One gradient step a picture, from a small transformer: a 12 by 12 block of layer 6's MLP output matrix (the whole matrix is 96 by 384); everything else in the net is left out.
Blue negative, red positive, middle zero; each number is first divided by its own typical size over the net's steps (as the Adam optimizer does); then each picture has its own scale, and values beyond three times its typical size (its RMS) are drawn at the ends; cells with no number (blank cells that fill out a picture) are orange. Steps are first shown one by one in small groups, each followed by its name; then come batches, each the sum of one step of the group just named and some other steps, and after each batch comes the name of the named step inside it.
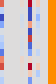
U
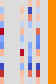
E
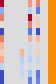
E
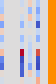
E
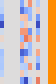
U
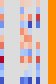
E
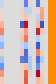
E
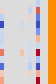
E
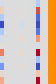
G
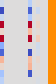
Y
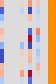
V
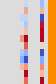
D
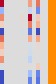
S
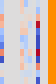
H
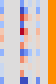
Y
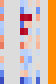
S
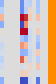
H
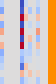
V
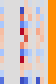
D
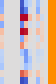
D
